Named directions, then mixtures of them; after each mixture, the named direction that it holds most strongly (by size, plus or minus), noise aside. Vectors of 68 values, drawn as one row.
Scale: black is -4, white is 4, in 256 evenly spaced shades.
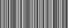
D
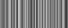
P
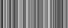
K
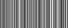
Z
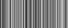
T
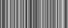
T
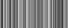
K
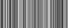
K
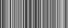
T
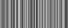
P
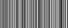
Z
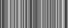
T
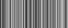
T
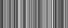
K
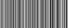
Z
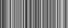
T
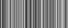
T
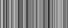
K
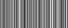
Z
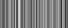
P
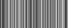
T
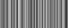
P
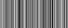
Z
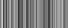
K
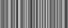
P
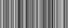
K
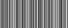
D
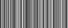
D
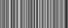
P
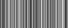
T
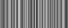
P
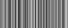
P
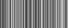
T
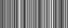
Z
